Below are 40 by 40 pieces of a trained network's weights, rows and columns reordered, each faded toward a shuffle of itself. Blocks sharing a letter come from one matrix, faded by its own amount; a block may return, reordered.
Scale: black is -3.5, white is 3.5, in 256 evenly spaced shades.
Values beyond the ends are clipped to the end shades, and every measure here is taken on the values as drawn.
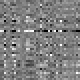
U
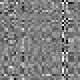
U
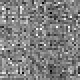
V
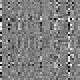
U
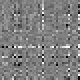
U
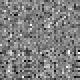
V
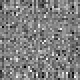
V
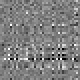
U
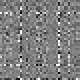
U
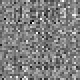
V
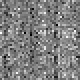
V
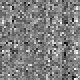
V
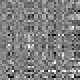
U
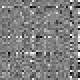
U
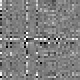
U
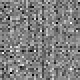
V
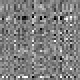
U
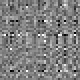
U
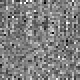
V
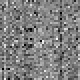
V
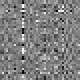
U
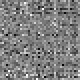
V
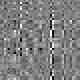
U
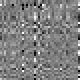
U
